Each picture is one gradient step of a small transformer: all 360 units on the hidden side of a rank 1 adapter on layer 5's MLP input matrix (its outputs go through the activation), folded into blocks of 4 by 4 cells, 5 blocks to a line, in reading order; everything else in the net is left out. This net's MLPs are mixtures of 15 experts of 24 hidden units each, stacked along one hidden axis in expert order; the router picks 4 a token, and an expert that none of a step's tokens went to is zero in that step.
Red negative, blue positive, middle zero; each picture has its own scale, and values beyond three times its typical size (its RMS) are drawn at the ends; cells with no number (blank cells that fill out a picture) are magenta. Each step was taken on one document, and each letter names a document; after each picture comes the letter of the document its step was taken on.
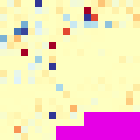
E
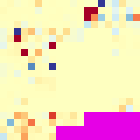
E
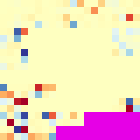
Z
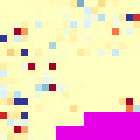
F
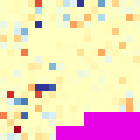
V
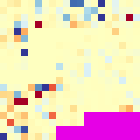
V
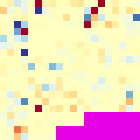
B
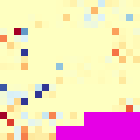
Z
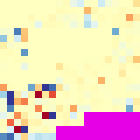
V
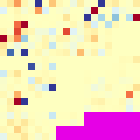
E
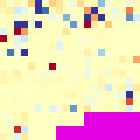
B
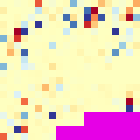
B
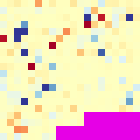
E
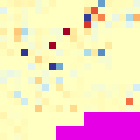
E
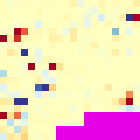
F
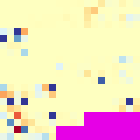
V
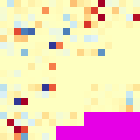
V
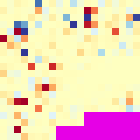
B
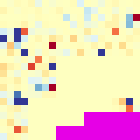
F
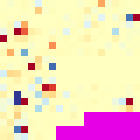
F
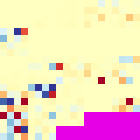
V
